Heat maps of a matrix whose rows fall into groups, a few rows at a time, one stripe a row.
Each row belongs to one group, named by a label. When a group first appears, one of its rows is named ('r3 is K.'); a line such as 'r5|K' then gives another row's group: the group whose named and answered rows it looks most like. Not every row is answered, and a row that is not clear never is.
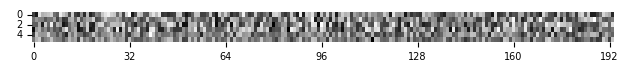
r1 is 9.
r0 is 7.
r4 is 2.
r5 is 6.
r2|6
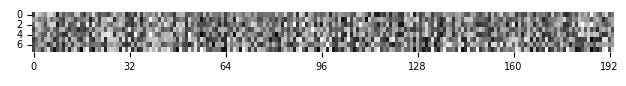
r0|2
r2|9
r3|7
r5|6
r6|2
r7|6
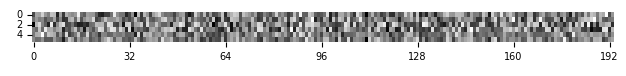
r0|2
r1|9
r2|7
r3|6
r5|9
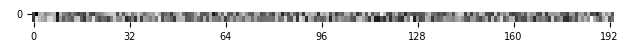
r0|7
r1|2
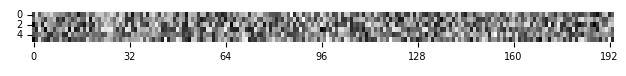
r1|9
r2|6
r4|2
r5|7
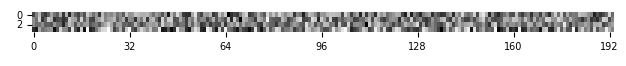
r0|7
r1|6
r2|9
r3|7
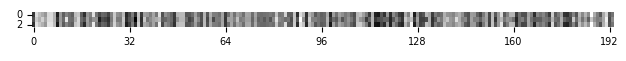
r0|2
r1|2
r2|2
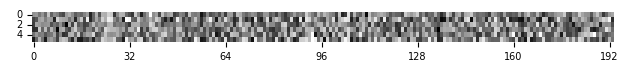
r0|9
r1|7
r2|2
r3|6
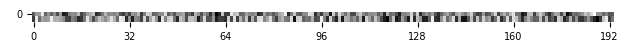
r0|9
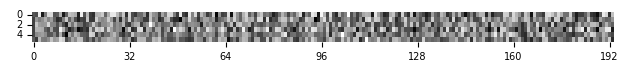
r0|6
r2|2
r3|7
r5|7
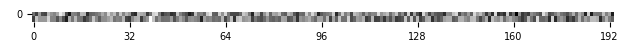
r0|7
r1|2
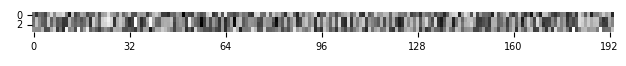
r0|7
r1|9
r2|9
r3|9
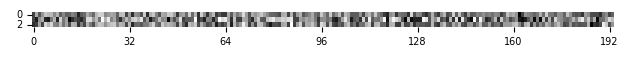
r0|6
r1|7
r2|6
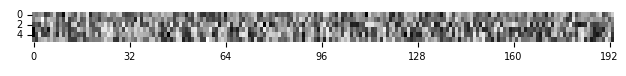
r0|9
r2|6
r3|7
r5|7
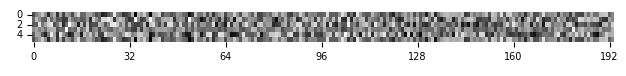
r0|2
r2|6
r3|9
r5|2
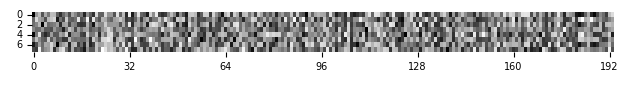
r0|6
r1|9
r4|7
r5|9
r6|6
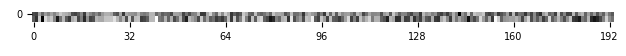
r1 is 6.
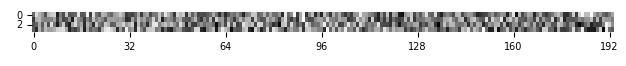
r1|2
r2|6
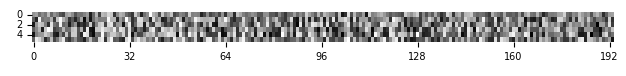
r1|7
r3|6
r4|6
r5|7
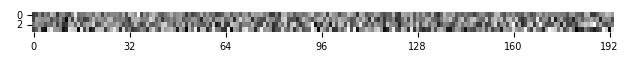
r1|2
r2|9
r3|6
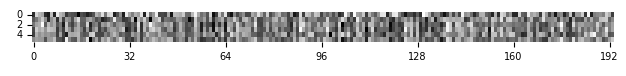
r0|7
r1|2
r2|9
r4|2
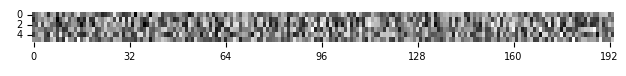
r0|2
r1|6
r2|6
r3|9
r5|9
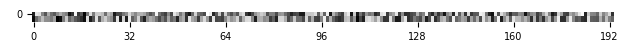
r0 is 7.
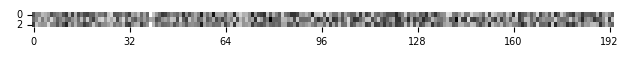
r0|2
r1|6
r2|2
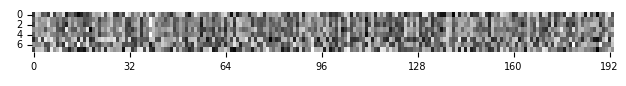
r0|7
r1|2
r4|2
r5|6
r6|9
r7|7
